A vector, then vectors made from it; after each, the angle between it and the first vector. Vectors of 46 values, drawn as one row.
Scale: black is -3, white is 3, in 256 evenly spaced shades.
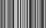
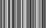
partly aligned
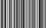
orthogonal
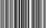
nearly opposite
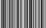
partly aligned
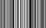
nearly parallel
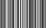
nearly parallel
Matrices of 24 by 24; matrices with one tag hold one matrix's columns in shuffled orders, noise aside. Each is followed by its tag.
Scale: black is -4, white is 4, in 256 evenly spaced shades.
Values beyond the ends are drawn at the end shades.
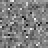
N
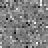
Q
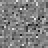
N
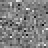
N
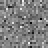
Q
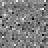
N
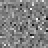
N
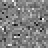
N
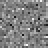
N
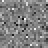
N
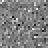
N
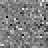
N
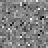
N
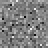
N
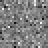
Q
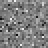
N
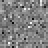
Q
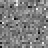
Q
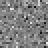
Q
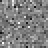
Q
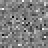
N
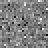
N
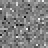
N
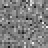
Q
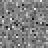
N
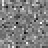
Q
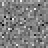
N
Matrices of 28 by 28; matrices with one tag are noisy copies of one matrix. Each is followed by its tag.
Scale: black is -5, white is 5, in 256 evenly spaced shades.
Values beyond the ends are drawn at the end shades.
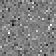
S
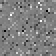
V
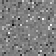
S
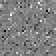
V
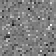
S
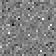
S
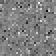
V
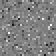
S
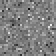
S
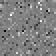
V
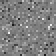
S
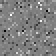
V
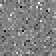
V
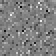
V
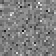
V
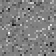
S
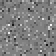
S
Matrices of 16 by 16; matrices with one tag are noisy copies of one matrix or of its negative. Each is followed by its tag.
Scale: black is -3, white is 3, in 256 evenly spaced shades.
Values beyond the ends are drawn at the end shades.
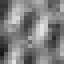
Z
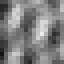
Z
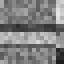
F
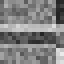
F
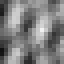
Z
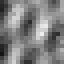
Z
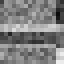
F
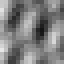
Z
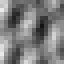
Z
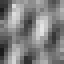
Z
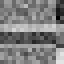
F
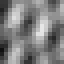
Z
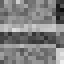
F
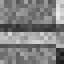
F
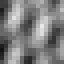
Z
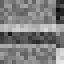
F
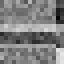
F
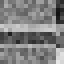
F
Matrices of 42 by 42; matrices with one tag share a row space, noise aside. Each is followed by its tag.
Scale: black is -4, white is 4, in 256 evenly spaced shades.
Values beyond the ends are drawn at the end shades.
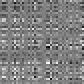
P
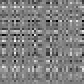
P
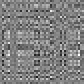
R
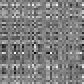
P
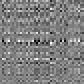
R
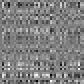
R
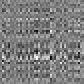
R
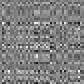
R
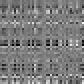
P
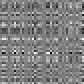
P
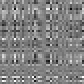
P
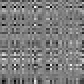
P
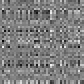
R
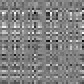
P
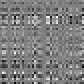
P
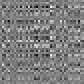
R
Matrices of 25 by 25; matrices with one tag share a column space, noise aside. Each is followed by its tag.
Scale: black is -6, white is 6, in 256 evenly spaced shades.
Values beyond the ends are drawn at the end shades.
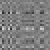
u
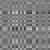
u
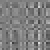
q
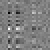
u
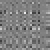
u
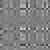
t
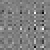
u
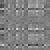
t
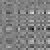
u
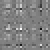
t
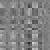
q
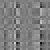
q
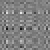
u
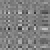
u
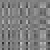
q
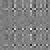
t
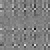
t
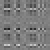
t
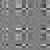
t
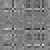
t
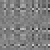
t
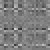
t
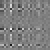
t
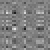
u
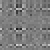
t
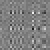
u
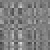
q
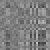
q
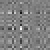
u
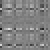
t
